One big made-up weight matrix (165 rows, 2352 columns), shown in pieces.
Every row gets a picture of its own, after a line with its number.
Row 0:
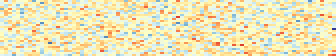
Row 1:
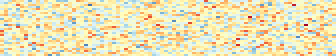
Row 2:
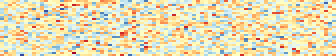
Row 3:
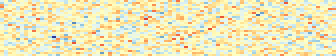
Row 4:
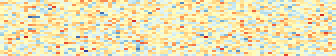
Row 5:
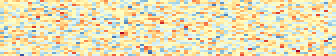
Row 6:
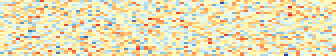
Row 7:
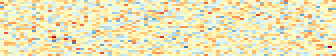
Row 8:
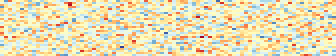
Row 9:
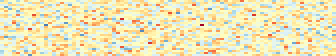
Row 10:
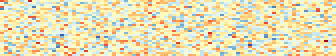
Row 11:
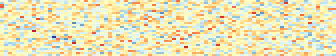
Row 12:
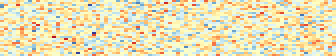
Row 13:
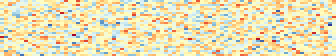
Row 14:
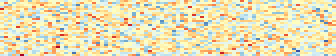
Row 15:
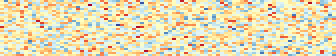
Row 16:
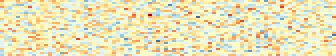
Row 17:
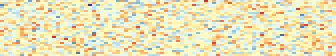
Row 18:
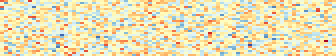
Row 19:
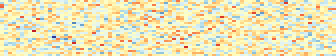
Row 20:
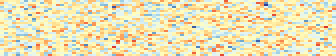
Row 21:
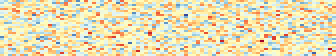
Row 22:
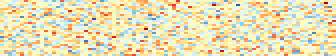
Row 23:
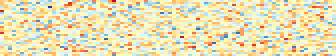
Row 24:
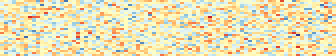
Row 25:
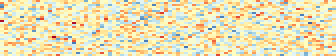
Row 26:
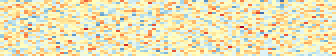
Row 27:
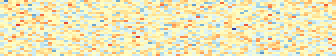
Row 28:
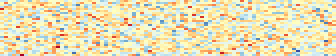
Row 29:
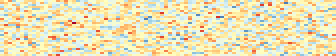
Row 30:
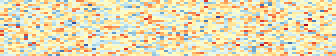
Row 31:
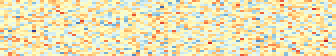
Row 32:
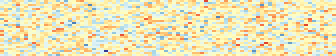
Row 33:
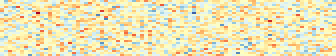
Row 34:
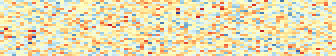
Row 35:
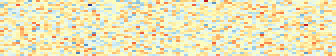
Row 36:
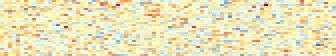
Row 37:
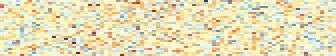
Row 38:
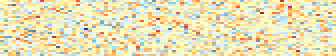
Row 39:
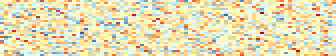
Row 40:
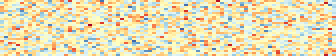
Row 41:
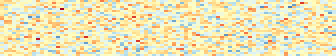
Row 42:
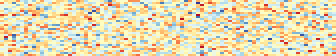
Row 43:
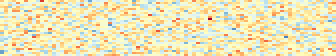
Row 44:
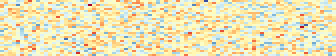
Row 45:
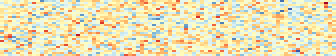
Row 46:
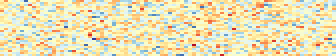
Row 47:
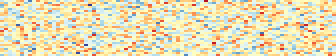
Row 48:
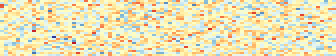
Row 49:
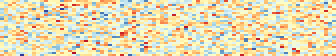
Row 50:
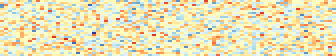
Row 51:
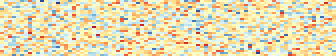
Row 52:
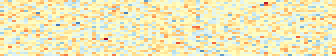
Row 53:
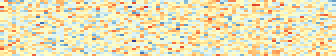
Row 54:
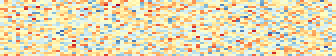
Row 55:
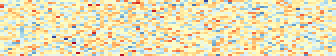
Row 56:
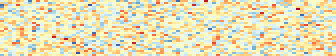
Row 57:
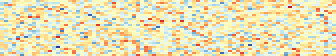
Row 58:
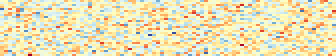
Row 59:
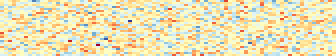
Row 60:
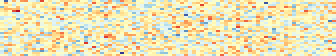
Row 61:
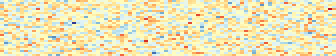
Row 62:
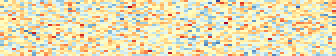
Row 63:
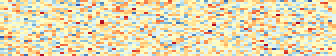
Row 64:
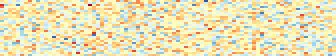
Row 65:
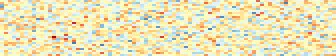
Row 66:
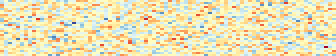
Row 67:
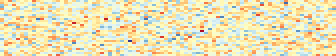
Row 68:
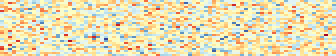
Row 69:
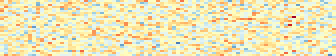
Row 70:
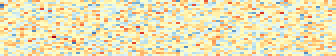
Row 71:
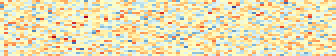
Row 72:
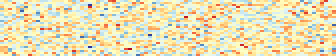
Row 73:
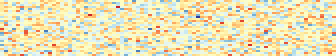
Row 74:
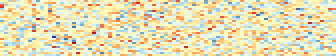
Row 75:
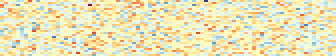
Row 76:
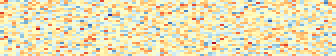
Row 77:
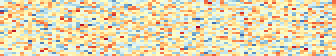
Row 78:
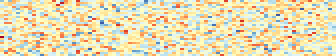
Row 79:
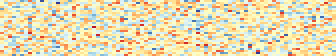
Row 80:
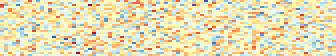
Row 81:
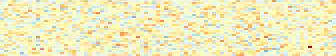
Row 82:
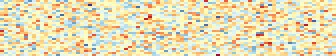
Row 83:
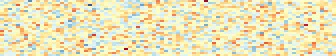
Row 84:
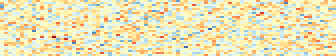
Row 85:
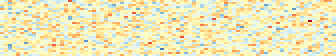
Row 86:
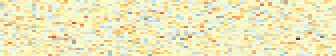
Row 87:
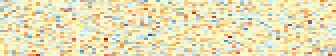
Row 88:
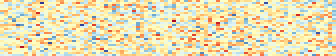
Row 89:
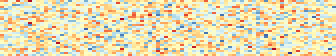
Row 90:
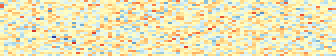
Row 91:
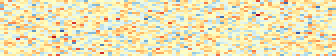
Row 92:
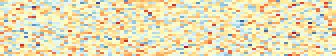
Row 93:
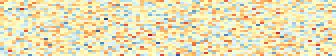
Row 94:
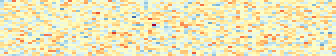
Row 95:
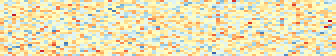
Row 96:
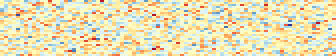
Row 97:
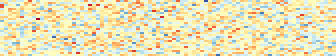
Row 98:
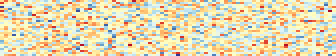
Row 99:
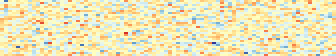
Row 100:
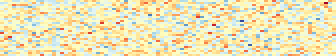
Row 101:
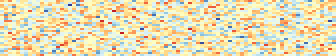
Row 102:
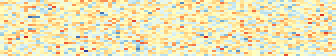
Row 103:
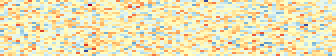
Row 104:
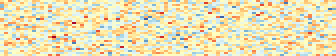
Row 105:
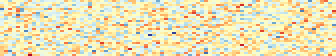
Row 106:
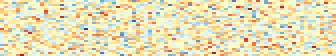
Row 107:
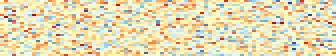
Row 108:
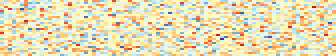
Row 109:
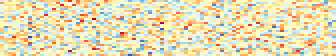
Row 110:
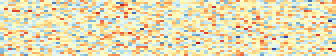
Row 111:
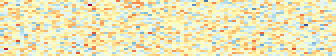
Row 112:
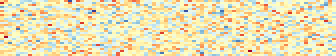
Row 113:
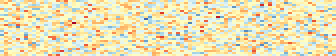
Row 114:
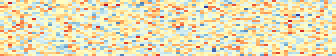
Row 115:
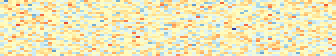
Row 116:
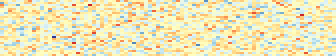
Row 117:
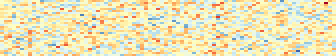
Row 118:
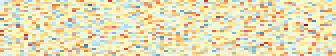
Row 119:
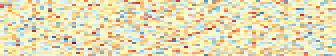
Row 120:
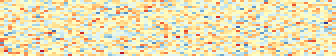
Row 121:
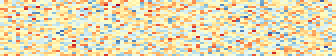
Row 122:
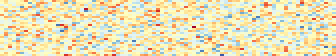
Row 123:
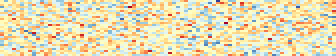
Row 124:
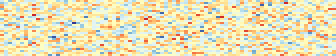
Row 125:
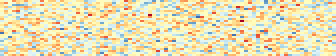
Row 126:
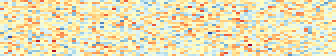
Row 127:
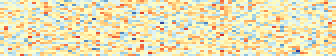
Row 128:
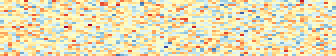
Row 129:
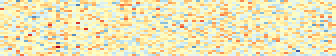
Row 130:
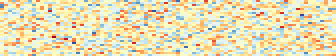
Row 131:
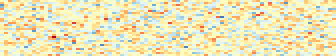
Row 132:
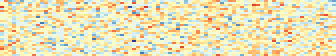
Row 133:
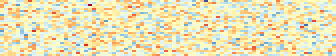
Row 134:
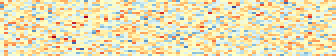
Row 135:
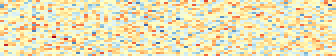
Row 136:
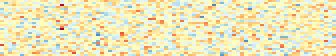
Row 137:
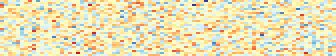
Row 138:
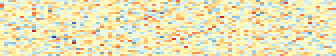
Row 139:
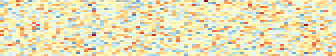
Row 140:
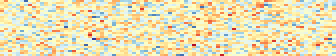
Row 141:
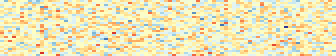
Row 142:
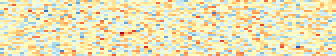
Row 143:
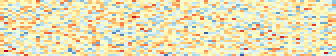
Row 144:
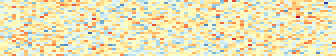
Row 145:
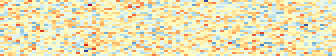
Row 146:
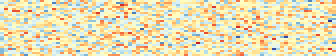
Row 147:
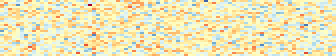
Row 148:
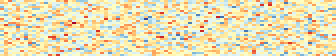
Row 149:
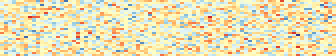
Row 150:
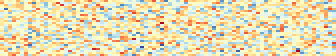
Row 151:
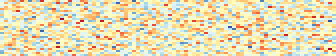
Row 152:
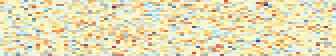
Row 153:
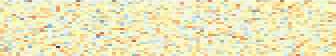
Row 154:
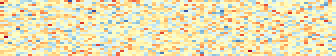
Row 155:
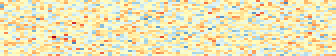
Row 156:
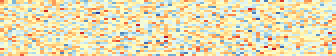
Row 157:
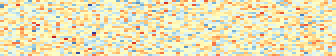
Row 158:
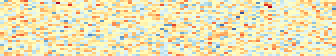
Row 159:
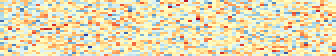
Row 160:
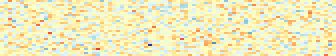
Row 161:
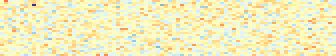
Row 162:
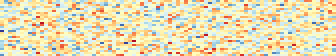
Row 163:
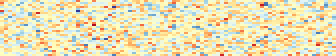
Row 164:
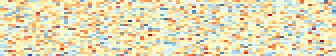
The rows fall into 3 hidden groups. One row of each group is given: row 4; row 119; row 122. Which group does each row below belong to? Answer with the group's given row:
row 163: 122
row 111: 119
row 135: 119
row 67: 119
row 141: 122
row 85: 122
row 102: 4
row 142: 4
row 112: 122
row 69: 122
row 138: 119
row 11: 119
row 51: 4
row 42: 122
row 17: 119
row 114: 122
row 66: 119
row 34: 4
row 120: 4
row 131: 119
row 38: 4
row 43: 4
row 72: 122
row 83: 119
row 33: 122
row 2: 4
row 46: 122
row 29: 119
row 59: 122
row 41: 4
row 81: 4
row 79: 4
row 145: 119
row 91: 119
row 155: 119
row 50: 119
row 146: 4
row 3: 119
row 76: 122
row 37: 119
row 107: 122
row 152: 122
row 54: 122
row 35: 119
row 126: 4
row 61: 119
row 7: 119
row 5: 4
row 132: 122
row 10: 4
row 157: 119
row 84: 119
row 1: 119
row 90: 119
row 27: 122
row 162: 122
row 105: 122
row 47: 119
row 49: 4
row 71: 119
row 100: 4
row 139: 119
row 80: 119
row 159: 122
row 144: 4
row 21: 4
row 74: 119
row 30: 119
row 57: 4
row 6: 4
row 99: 122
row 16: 4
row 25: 119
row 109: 4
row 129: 4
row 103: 119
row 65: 119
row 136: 4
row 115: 122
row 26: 4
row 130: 119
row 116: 119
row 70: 119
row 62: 122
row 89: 4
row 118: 119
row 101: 4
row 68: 122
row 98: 122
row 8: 122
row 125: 4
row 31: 4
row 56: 119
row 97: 119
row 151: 4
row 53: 122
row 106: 4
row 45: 4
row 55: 119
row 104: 119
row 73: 4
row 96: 122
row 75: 119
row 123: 122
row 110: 4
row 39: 4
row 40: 122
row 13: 4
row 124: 119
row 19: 119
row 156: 4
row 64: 119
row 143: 4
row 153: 4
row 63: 4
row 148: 119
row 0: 122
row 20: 122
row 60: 4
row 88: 122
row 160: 122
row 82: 119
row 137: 119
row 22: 4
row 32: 119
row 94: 4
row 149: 4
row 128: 122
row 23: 122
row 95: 4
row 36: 122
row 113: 119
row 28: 4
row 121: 122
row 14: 4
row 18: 4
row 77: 122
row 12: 119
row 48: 119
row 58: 122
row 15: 122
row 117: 4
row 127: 4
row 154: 122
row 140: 122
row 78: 4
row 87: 122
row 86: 119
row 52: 122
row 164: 122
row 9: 122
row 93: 122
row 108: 122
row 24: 4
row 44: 119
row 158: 122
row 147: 119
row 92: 4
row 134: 119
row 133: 119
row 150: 4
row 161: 122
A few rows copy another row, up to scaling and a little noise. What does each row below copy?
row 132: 53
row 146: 110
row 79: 51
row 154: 112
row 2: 49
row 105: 58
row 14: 28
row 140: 46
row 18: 10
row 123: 62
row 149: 24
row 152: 20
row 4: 102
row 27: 115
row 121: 54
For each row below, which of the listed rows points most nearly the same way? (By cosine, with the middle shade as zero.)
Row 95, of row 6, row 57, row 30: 6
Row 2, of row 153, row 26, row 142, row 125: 142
